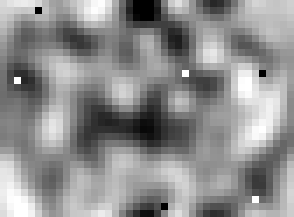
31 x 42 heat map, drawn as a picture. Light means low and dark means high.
Histogram: bell-shaped. Grain: blotchy. Slope: none. Lone odd cells: 6, 3 higher and 3 lower than their neighbours.
